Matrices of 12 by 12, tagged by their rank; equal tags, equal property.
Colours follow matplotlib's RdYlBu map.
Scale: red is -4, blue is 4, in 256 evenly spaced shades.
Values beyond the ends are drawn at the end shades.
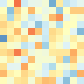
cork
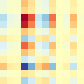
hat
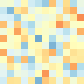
cork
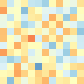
cork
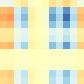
hat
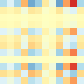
hat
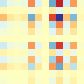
hat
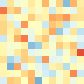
cork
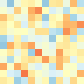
cork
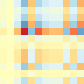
hat
